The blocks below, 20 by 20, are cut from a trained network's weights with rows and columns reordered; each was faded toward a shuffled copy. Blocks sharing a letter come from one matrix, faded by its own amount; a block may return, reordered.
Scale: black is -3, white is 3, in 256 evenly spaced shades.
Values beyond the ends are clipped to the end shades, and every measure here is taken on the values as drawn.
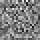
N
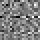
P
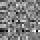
P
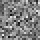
N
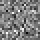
P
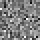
P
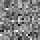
P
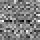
P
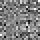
P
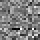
P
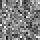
N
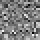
P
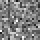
N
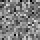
N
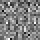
P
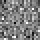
P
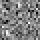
P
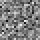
N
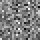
P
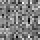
P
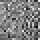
P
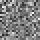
N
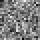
N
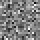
N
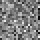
P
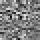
P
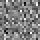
P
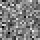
N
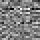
P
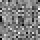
P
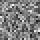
N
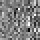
P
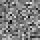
N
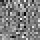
P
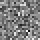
N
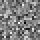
N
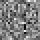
P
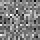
P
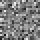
N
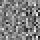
P
